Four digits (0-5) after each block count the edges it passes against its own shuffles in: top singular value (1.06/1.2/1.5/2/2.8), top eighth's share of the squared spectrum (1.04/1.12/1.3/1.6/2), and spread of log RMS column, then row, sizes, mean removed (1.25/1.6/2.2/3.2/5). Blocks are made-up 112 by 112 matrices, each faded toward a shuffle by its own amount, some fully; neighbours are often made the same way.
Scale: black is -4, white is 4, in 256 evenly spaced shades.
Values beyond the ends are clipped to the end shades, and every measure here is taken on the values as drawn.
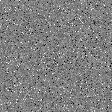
2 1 0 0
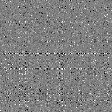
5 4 2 3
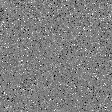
1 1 0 0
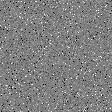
0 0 0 0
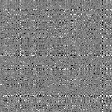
5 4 3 4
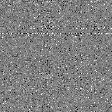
2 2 2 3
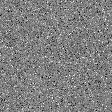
0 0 0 0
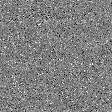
1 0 0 0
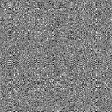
5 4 3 3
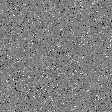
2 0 0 0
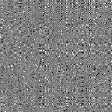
5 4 3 3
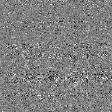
2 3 2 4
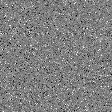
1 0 0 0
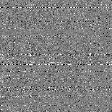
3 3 2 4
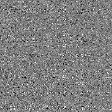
1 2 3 3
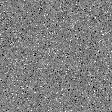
0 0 0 0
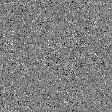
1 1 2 2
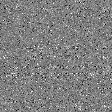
1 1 1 2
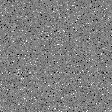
3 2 0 1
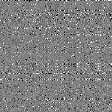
4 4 2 3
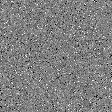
2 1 0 0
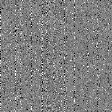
2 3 3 0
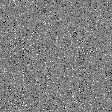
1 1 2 0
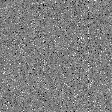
2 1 2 0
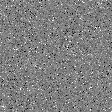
0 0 0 0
